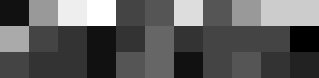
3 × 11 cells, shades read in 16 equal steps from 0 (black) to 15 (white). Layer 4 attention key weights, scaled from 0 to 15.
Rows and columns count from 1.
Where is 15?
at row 1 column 4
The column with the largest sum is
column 3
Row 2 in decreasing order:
10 6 4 4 4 4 3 3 3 1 0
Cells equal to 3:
6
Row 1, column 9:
9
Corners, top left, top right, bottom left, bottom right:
1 12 4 2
